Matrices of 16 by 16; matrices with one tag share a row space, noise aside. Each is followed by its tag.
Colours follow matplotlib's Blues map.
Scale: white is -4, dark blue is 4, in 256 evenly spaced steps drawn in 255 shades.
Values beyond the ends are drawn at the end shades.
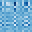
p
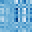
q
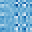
q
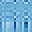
p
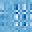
q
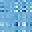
q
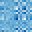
q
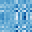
q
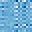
q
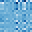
q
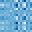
q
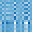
p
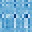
p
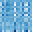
p
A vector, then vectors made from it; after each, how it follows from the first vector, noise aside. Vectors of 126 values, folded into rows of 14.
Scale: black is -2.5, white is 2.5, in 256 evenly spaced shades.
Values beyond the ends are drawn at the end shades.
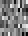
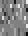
partly zeroed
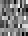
copied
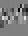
partly zeroed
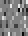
partly zeroed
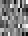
copied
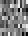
copied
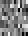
copied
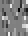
partly zeroed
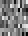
copied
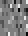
partly zeroed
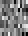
copied
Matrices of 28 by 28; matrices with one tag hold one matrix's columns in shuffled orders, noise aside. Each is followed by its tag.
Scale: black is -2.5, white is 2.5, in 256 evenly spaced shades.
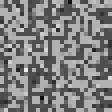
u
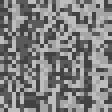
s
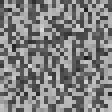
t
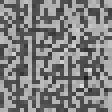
u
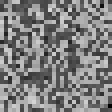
t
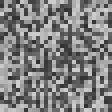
s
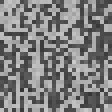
s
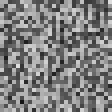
t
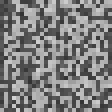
u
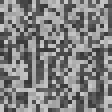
s
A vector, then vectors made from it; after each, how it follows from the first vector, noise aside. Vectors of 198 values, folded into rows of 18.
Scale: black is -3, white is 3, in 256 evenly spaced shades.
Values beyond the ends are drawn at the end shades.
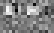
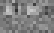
shrunk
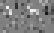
partly zeroed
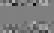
partly zeroed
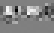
partly zeroed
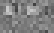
shrunk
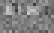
shrunk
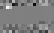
partly zeroed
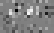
partly zeroed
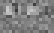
shrunk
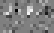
partly zeroed
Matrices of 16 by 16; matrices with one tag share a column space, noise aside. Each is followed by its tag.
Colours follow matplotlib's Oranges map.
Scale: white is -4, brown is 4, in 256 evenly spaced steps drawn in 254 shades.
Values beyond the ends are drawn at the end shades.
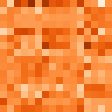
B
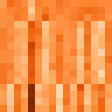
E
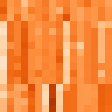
E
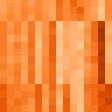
E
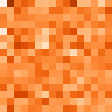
B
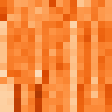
E
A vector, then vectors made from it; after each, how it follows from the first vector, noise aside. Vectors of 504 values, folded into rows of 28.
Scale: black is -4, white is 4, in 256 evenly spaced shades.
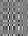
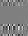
partly zeroed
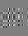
partly zeroed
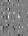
partly zeroed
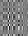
copied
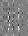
partly zeroed
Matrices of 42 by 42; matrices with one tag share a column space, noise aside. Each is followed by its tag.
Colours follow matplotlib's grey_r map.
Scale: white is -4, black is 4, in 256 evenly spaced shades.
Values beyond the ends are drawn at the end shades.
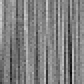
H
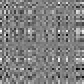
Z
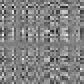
Z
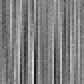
H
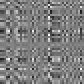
Z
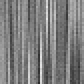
H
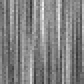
H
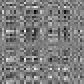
Z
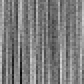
H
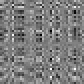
Z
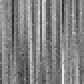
H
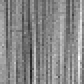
H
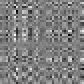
Z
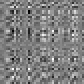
Z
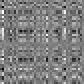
Z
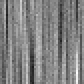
H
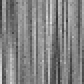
H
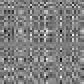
Z
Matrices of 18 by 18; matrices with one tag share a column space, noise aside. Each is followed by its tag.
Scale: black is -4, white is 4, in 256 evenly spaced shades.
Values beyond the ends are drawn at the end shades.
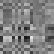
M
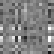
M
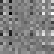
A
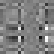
M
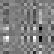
M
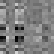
M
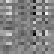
A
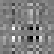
M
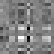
M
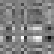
M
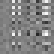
A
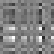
M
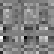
M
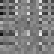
A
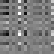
A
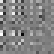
A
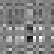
M
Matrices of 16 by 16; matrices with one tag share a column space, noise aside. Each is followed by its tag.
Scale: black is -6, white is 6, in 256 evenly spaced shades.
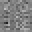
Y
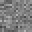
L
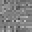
L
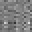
Y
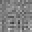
Y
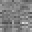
Y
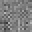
Y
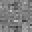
L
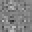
L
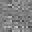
L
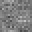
L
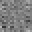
L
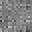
L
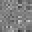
L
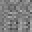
Y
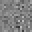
L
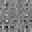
L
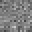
L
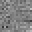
L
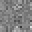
L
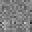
Y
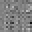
Y
